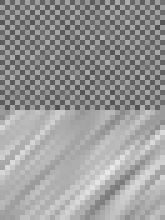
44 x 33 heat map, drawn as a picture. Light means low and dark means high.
The table splits into 2 rows of 1 panel. Panel 1,1: middling, checkered, strong in contrast. Panel 2,1: low, slanting up to the right.
